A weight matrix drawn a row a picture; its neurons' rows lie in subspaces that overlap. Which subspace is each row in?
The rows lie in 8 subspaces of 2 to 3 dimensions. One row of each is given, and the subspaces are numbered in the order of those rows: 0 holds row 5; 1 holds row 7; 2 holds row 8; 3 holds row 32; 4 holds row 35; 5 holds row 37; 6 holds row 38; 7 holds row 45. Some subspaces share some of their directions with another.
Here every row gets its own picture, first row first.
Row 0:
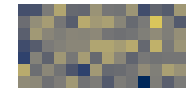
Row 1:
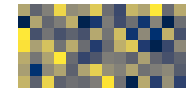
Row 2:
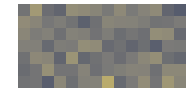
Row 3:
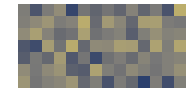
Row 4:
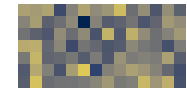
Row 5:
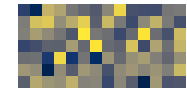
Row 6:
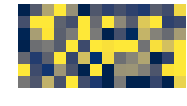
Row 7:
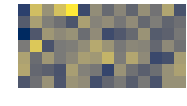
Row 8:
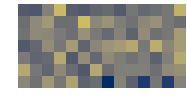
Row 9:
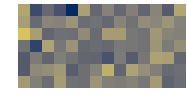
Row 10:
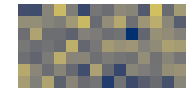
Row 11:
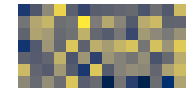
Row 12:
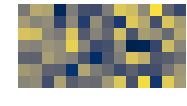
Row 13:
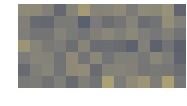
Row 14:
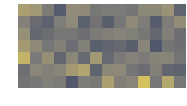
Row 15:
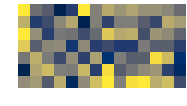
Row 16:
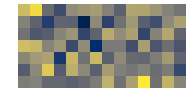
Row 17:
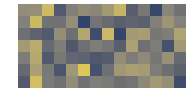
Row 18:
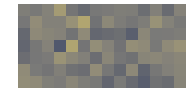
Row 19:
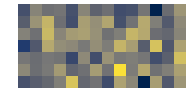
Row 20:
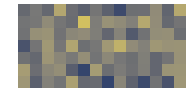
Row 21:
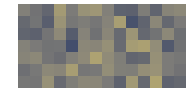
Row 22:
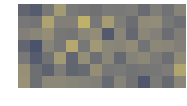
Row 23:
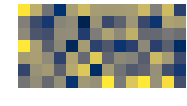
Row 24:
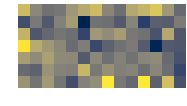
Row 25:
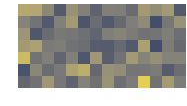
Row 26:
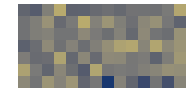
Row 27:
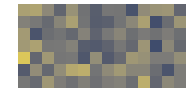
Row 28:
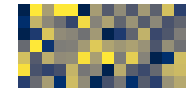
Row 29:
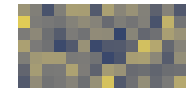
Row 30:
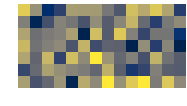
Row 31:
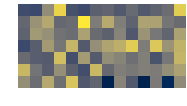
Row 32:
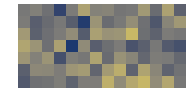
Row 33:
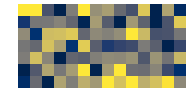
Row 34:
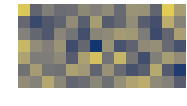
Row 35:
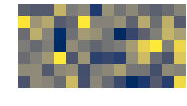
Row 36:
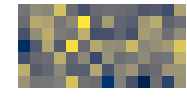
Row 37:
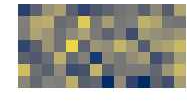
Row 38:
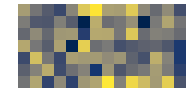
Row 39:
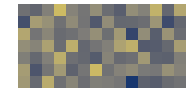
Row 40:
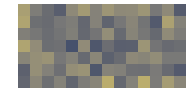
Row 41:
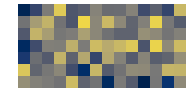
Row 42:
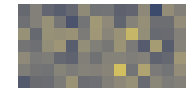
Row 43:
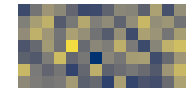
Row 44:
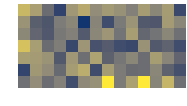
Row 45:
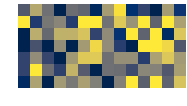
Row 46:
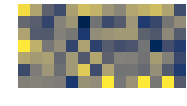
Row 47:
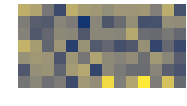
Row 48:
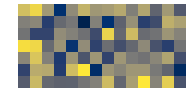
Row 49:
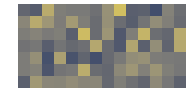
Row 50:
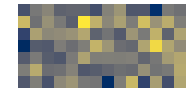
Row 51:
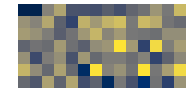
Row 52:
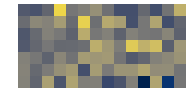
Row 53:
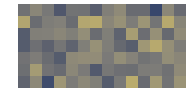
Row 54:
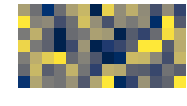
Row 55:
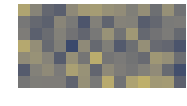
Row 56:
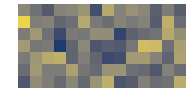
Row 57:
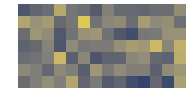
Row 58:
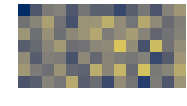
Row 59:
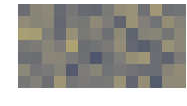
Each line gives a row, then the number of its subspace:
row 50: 7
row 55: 5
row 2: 2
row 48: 0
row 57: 4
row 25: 6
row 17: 0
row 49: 0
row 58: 3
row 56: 4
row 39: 7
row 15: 1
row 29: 4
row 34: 2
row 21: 5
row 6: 1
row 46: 7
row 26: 2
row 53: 7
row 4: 0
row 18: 3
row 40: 4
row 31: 2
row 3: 1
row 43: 5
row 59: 5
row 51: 3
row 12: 5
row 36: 3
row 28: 1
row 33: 3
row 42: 3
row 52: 5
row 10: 3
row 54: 4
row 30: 0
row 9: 1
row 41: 6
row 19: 3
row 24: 7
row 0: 6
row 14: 6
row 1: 7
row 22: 0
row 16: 0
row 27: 6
